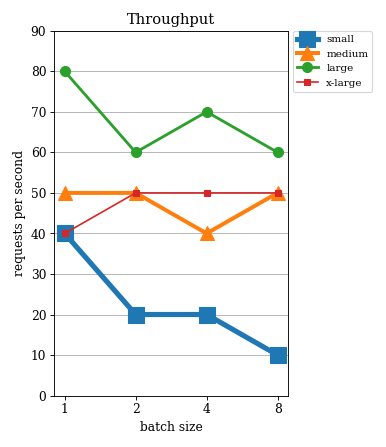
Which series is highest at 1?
large
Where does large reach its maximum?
1
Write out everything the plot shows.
Title: Throughput
x-axis: batch size, ticks 1 2 4 8
y-axis: requests per second, ticks 0 10 20 30 40 50 60 70 80 90
Legend: small, medium, large, x-large
Values:
small: 40 20 20 10
medium: 50 50 40 50
large: 80 60 70 60
x-large: 40 50 50 50
